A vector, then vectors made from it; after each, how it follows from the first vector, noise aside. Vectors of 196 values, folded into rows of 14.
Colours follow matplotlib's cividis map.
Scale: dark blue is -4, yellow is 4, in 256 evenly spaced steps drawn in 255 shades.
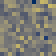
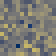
wrapped around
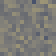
shrunk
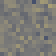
shrunk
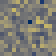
wrapped around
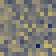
wrapped around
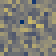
wrapped around
